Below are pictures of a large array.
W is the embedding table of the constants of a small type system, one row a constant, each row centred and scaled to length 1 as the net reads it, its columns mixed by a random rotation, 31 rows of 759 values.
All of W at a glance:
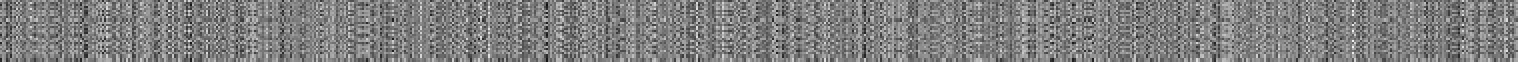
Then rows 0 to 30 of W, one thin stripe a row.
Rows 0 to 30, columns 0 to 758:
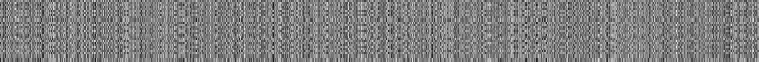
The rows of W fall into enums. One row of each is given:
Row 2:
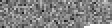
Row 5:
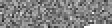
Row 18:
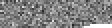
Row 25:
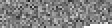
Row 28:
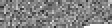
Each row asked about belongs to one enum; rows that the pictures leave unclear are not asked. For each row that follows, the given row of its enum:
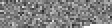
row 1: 18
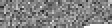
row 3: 28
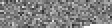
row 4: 18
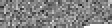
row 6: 28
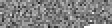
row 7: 5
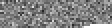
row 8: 18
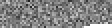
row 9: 25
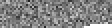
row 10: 25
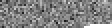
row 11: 2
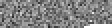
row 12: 5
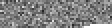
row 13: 18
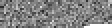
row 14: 28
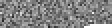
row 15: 5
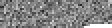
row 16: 28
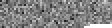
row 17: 2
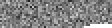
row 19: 25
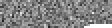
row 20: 5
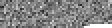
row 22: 28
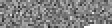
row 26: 5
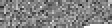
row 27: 28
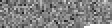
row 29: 2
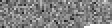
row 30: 2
